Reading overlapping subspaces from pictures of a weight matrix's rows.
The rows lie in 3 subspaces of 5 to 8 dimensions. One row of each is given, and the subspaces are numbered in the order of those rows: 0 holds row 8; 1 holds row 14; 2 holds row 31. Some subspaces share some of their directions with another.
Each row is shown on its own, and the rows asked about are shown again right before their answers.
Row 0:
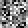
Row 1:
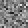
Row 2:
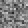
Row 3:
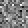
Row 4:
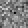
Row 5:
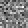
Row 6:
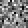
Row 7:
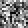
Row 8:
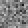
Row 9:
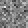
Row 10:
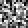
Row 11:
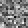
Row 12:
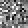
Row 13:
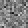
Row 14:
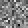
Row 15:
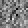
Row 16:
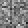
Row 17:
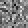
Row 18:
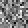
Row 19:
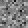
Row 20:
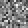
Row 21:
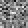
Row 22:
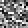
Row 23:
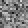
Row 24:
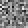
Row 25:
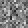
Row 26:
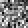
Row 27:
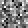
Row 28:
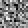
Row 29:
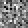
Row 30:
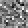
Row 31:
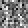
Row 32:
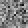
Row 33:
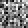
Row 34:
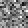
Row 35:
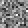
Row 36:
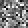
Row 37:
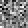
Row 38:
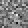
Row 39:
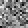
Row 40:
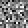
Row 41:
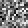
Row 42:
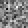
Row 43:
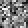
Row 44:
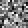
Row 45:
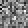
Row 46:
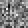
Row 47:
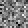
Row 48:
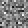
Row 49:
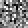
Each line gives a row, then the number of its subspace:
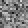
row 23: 0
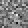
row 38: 2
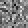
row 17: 0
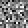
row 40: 0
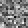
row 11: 0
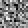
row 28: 2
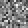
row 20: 1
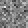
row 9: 0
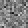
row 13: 2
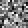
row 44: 2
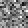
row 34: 0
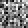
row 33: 2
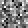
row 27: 2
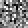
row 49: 2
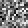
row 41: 0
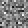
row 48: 1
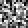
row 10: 1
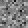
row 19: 0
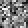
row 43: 2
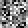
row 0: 1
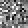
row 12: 0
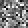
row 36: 0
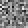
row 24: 1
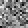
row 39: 0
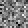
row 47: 1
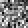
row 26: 2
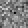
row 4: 2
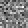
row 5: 1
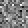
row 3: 0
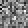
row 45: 1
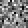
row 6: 2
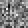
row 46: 2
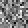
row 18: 0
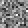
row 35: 0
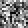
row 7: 1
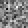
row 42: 2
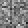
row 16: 1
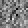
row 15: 0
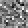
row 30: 0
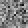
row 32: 0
